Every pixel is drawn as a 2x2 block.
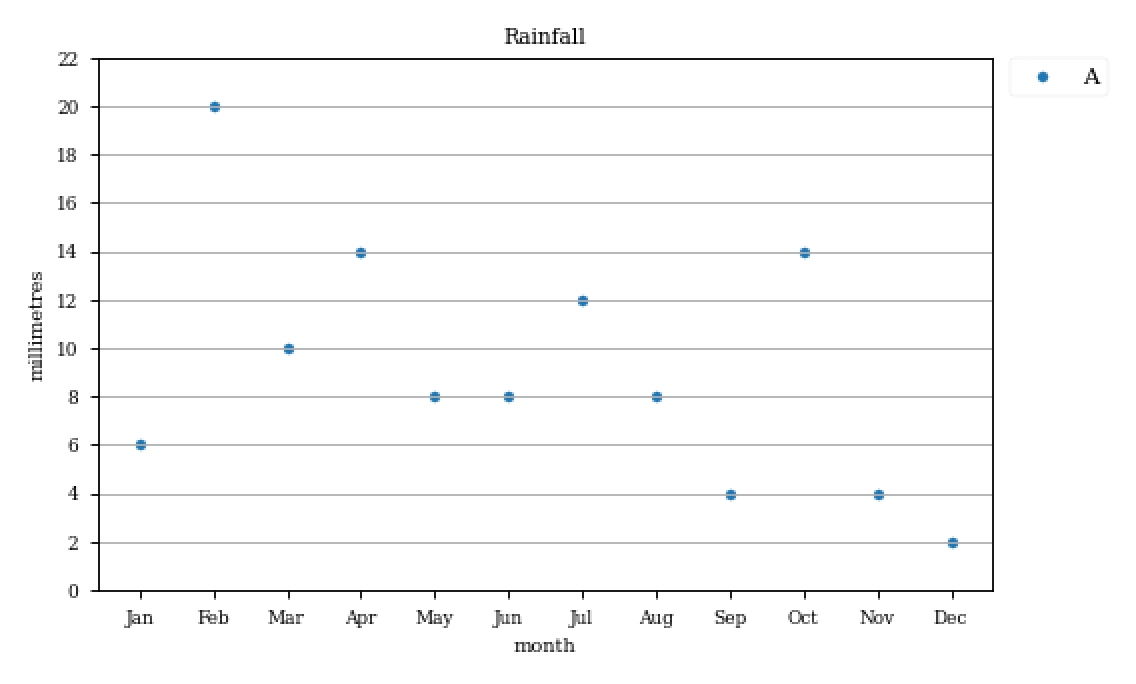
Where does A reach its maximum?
Feb
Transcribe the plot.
Title: Rainfall
x-axis: month, ticks Jan Feb Mar Apr May Jun Jul Aug Sep Oct Nov Dec
y-axis: millimetres, ticks 0 2 4 6 8 10 12 14 16 18 20 22
Legend: A
Values:
A: 6 20 10 14 8 8 12 8 4 14 4 2
